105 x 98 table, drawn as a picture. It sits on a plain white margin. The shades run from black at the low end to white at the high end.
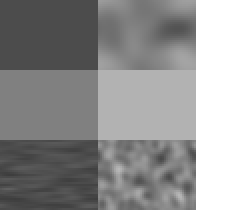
It is made of 3 by 2 panels. Panel 1,1: low, flat. Panel 1,2: middling, smooth. Panel 2,1: middling, flat. Panel 2,2: high, flat. Panel 3,1: low, streaked across, faint in contrast. Panel 3,2: middling, blotchy.
